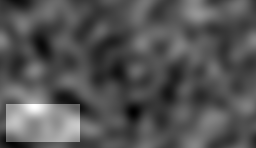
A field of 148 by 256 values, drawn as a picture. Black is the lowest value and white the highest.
Average level on the scale: 30%. Histogram: skewed, a long tail of high values. Odd patch: higher, in the bottom left. Ninth with the highest average: bottom left. Roughest part: bottom left.
